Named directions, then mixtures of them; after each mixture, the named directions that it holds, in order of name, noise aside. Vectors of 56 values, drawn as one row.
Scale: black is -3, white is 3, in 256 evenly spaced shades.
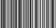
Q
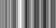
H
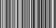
Q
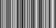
H, Q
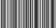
H, Q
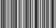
H, Q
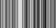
H, Q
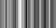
H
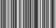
H, Q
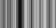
H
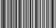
Q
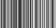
Q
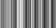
H, Q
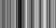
H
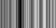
H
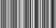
H, Q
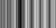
H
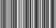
H, Q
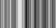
H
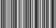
H, Q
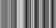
H, Q
